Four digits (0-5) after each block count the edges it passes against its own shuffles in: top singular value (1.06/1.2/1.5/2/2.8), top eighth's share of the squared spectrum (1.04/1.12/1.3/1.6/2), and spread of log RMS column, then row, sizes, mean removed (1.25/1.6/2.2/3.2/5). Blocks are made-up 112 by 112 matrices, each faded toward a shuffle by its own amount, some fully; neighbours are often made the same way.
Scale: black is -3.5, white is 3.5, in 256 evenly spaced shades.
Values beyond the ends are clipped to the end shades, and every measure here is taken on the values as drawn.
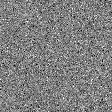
0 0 0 0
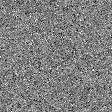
0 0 0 0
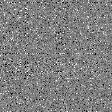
1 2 2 3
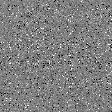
1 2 2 2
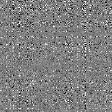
2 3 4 4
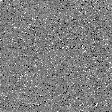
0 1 1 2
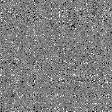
2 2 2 3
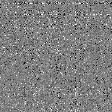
2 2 2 2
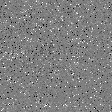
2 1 0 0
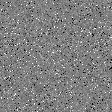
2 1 0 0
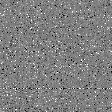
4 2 1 2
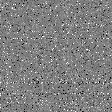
3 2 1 2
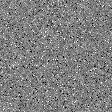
0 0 0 0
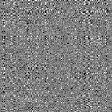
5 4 3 3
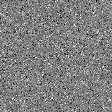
3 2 1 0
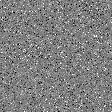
0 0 0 0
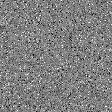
3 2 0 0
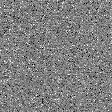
3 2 1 0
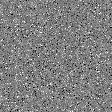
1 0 0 0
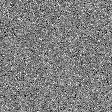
0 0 0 0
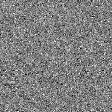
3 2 0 2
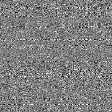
3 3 0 4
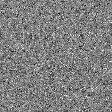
2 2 0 2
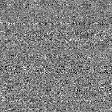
3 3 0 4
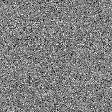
2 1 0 2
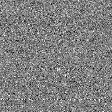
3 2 1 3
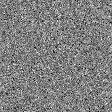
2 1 0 1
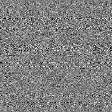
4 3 1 4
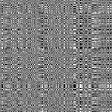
5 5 4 4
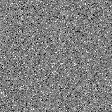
3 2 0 1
